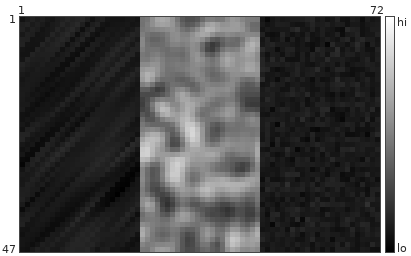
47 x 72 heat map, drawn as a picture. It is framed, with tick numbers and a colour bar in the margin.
The table splits into one row of 3 panels. Panel 1,1: very low, slanting up to the right, faint in contrast. Panel 1,2: middling, blotchy, strong in contrast. Panel 1,3: very low, fine-grained, faint in contrast.
